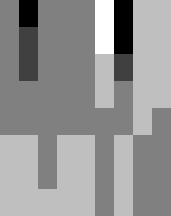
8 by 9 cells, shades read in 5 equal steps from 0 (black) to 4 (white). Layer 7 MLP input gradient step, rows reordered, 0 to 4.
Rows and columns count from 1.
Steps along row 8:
same same same same down up down same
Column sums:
19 15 17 19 19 22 14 21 20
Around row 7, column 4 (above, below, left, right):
3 3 2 3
